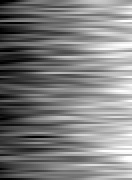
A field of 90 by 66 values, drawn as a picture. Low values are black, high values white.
The field climbs toward the right. Overall the values sit about 50% of the way up the scale. The grain runs across in streaks.
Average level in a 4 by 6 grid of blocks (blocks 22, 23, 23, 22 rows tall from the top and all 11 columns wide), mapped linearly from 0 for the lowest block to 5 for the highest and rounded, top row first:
0 1 2 3 4 4 | 0 1 2 3 4 5 | 0 1 2 3 4 5 | 1 1 2 3 4 5
